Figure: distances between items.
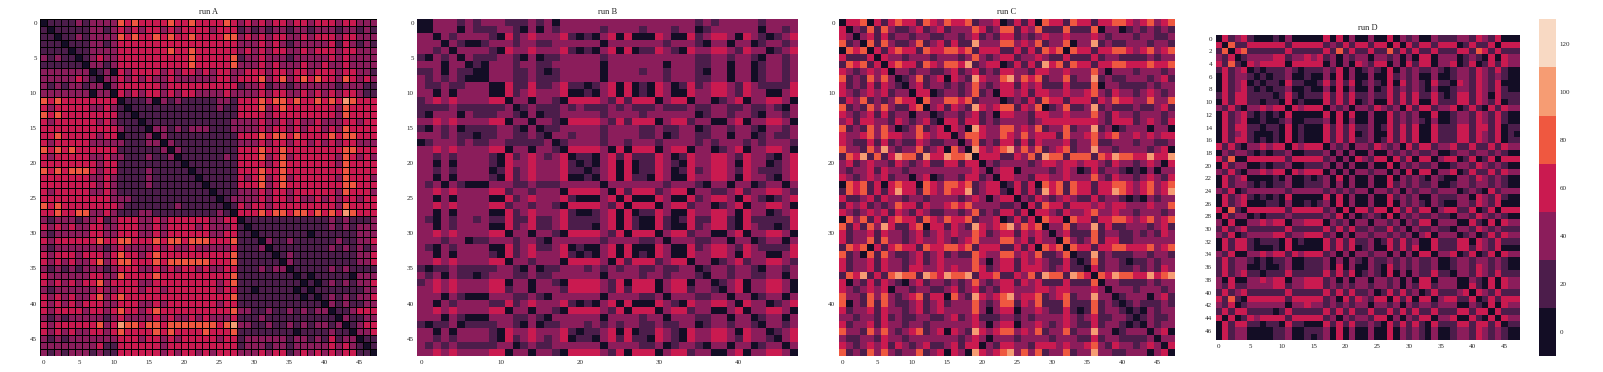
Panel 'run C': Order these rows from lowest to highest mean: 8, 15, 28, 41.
41, 15, 8, 28
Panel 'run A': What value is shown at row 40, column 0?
60
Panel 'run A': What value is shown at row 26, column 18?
20
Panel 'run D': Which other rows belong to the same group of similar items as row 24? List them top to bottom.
1, 3, 4, 11, 17, 19, 21, 27, 29, 31, 34, 38, 39, 41, 42, 44
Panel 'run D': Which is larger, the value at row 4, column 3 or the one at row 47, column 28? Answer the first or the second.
the first
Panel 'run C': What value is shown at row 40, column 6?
80
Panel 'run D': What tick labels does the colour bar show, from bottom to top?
0, 20, 40, 60, 80, 100, 120
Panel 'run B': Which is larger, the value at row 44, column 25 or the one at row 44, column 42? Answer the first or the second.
the second
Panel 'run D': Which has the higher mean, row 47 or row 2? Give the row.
2
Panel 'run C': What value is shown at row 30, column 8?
40
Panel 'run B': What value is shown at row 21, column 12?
20
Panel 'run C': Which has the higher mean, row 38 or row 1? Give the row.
38
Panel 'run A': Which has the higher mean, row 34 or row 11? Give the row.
11
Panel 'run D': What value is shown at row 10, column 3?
60
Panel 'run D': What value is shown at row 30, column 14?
20
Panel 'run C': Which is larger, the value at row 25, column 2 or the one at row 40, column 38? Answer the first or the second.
the second
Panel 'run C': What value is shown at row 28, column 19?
20
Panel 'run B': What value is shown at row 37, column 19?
60
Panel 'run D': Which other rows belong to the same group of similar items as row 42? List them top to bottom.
1, 3, 4, 11, 17, 19, 21, 24, 27, 29, 31, 34, 38, 39, 41, 44
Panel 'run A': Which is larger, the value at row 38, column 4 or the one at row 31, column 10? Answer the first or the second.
the second
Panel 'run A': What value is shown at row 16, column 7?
60
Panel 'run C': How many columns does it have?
48
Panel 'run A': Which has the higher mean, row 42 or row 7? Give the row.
7
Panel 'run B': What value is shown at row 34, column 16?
40
